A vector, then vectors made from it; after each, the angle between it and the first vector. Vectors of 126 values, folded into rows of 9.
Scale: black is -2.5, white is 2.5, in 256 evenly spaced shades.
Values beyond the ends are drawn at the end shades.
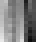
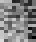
partly aligned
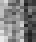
nearly parallel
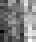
nearly opposite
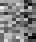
partly aligned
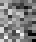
partly aligned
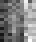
nearly opposite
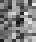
partly opposed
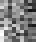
partly aligned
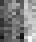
nearly opposite
